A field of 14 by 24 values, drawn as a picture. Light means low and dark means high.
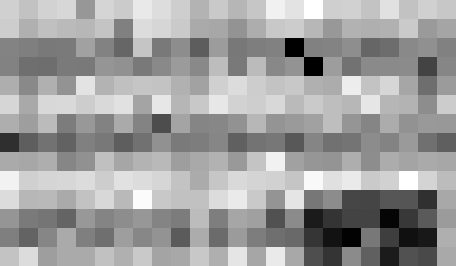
The ninth with the highest average is the bottom right. Values change most from cell to cell in the bottom right. Horizontal stripes repeat 3 times down the table. In the bottom right lies a patch that is higher than the rest.
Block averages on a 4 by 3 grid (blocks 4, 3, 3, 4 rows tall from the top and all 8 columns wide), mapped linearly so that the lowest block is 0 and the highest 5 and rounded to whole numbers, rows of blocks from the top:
1 1 1 / 0 0 0 / 1 1 1 / 1 1 5
